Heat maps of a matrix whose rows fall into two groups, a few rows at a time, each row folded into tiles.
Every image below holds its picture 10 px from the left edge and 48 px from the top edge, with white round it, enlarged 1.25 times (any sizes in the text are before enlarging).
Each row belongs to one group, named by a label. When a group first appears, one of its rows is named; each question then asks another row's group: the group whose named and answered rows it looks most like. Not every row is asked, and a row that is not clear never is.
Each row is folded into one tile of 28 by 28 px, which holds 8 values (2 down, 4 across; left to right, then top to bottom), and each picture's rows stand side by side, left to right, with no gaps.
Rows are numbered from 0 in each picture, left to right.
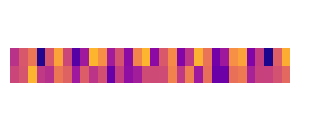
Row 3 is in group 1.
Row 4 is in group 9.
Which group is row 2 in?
9
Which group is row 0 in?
9
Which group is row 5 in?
9
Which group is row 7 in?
1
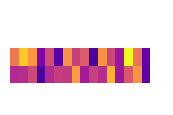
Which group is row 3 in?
9
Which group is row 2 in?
1
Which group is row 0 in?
9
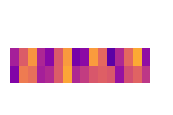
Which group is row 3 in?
9
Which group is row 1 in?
9
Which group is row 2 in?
9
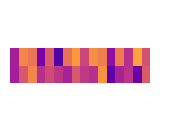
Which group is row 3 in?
1
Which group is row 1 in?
1
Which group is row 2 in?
9
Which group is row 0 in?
9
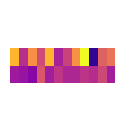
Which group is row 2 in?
1
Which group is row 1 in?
1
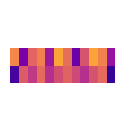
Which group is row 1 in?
9
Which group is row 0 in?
1
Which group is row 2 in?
9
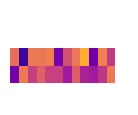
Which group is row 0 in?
1
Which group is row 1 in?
1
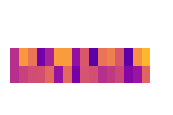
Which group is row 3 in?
1
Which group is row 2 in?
1
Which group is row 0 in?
9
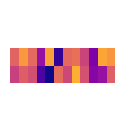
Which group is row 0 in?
9
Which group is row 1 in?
1
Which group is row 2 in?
1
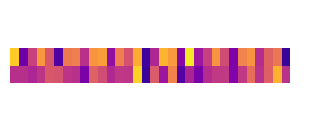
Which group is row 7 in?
9
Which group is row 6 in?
1
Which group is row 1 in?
1
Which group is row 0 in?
1
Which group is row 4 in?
9
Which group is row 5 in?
1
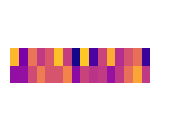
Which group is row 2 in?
1
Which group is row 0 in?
1
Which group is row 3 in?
9
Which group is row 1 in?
9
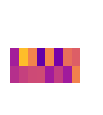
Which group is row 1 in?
1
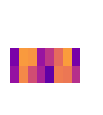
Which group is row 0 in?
9
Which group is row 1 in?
9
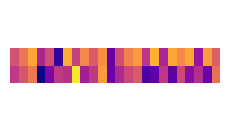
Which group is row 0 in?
9
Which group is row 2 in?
9
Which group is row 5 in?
1
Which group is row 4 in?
1
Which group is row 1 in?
1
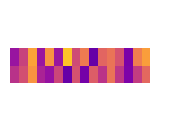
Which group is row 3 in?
1
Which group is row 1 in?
1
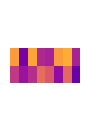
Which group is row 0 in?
1
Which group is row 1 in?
9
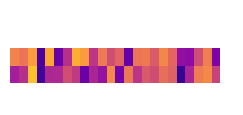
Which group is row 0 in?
9
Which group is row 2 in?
1
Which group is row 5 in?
9
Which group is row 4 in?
9
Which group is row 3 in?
1
